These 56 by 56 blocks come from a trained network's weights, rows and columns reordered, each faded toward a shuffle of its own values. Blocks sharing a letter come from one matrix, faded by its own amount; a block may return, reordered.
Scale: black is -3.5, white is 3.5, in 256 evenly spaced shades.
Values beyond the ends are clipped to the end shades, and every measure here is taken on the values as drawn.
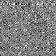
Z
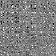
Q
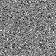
Z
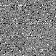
Z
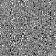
Q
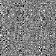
Q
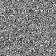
Z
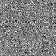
Z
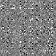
Q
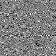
Z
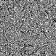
Z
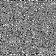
Z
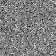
Z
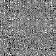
Q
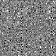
Q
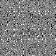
Q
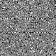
Z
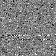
Z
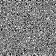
Z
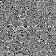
Z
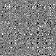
Q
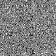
Z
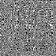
Q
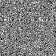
Z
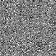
Z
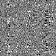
Q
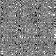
Q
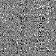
Q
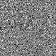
Z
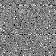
Z
